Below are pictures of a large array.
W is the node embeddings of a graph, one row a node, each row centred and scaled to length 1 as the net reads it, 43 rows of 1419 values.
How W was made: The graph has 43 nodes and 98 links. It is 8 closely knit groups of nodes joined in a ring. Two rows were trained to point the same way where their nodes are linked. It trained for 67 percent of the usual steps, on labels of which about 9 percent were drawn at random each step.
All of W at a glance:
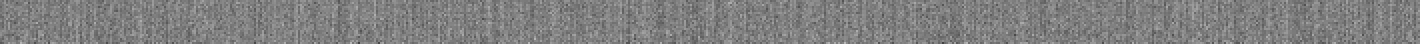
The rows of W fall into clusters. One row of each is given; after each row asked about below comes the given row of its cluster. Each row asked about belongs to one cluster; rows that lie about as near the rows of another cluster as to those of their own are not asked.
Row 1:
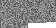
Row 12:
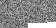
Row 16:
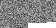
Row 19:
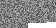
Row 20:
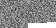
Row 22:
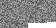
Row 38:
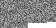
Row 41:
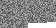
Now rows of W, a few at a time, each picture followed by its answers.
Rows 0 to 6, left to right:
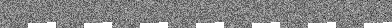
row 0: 20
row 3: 1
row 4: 16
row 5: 38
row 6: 12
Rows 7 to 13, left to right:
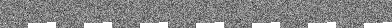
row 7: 41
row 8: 16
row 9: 41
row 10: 19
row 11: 41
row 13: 1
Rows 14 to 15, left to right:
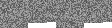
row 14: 41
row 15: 22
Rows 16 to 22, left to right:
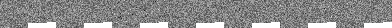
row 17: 22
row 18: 16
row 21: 1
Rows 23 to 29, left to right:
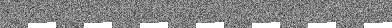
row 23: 22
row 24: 22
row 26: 1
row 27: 38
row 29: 1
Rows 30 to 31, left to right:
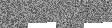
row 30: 41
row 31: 20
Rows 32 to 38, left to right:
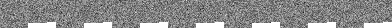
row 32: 41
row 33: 20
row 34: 20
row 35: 20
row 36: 20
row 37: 19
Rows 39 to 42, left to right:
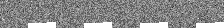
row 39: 19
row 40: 1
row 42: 19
